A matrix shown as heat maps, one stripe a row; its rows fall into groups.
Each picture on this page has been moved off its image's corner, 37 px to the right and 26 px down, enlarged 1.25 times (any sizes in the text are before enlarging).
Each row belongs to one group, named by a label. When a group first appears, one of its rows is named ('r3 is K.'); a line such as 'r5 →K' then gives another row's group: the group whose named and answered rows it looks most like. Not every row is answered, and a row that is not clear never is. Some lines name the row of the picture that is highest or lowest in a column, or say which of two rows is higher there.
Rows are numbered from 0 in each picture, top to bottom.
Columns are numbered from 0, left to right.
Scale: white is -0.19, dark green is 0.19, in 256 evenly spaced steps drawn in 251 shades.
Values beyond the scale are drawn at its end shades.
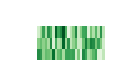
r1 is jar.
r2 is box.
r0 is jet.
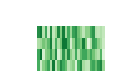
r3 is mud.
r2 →jar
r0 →jar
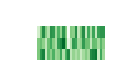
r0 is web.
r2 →box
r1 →jet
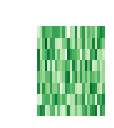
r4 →jar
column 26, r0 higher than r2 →Yes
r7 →box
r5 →box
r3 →jar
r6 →web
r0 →web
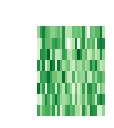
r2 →mud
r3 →box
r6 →web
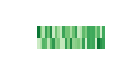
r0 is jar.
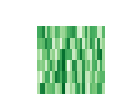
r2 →mud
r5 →mud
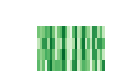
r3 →jet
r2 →jet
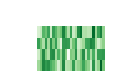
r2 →web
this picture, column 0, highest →1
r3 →mud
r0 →mud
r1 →jar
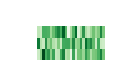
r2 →mud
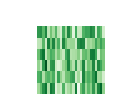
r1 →mud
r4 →box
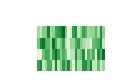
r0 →jet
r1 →mud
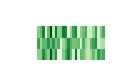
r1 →box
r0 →jet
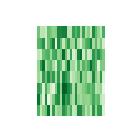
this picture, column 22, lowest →1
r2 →mud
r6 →jar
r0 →jet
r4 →mud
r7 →mud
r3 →box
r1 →box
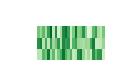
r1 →jar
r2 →mud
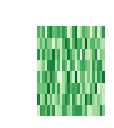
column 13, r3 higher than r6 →Yes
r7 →mud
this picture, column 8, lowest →4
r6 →jar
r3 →mud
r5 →box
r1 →jar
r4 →web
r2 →box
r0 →jet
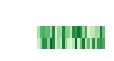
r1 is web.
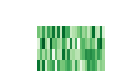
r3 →box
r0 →mud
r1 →web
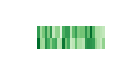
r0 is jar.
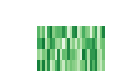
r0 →jet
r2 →box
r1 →box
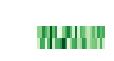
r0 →web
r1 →jet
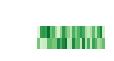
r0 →mud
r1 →jet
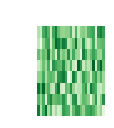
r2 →box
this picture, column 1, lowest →1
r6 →jet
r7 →jar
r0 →web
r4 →jet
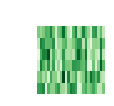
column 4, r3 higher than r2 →No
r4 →jar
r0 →jet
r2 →mud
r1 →mud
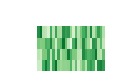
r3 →web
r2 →box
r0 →jar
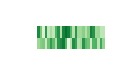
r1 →jet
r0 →jar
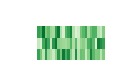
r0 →box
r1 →web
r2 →jar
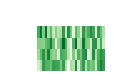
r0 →jar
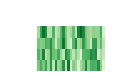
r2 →box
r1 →jet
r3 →jar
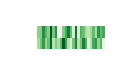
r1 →jet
